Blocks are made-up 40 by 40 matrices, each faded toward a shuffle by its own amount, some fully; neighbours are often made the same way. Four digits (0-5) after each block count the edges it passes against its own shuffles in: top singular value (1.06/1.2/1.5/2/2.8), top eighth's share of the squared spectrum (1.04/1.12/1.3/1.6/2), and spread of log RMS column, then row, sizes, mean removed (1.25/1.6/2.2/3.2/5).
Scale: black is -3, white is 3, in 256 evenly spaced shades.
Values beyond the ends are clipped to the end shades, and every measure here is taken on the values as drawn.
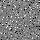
0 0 0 0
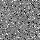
0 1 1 0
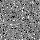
1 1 0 0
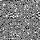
3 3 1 1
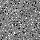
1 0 0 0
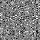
3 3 1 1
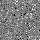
0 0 0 0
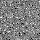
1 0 0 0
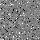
2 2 0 0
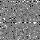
3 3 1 1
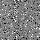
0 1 0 0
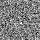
0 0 0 0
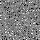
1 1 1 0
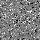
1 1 0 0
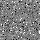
0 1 0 0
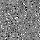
2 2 1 0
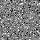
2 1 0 0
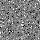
1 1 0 0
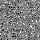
2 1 0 0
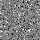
1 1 0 0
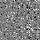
3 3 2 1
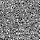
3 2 1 1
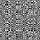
4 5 3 3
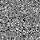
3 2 0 0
